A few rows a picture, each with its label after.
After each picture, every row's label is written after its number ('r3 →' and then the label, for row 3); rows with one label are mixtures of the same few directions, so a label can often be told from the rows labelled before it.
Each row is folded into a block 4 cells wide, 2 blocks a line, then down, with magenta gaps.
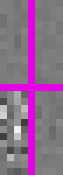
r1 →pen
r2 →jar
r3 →pen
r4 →pen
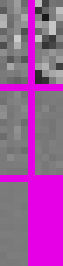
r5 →pen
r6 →jar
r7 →pen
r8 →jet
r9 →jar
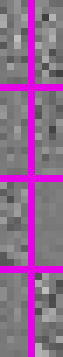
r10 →pen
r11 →jet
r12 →pen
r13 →pen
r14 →jar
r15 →jar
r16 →pen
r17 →jar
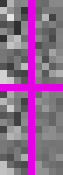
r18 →jar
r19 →jet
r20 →jar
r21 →jar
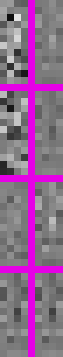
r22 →jet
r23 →pen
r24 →jar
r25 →pen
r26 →jet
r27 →pen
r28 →pen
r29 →pen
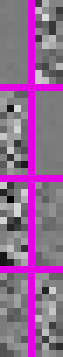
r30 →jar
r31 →jar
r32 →jet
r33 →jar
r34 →jar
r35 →jar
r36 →jar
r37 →jet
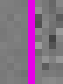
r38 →jet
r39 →pen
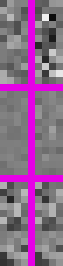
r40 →jar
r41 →jet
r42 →jar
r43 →pen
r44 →jar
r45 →jar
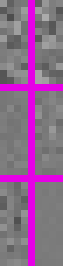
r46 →jar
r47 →jar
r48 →jet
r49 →pen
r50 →pen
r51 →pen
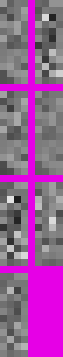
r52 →jar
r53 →jet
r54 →jar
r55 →jar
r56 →jet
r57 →pen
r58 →jet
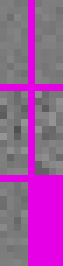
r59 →jet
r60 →jar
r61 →pen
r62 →jar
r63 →pen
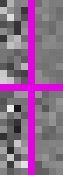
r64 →jar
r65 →jar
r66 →jet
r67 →jar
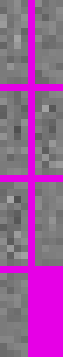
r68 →pen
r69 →jar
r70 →pen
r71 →jet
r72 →jet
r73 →pen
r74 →jar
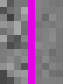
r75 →jar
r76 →jet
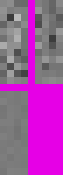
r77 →jet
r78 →pen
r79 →pen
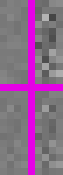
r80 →jar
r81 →jet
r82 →jet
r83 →jet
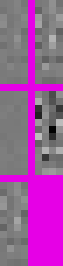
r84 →pen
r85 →pen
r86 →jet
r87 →pen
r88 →pen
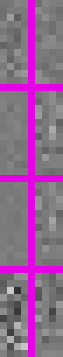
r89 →jet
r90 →jar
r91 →jet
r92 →pen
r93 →jet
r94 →pen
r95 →jet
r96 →pen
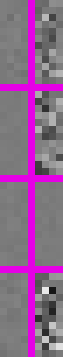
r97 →jet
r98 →jet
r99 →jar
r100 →jar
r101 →jar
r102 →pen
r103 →jar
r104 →jet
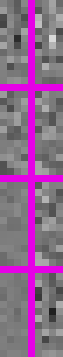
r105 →pen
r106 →pen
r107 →jar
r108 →jar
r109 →jar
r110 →jar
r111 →pen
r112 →pen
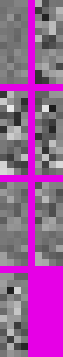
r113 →jet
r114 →jar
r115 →jar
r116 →jet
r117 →jar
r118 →jar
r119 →jet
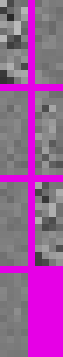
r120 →jar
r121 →jar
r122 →jet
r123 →jet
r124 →jar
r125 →jar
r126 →pen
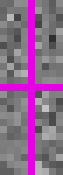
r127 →jet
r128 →pen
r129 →jar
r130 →jar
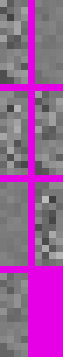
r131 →jar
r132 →jar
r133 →jet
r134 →jar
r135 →jar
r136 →jet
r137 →jar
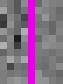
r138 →pen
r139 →jar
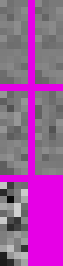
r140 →jar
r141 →jar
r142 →jar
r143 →pen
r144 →jar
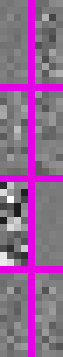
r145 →jet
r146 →jet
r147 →pen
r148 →jar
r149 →jar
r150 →jet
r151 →jet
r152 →jet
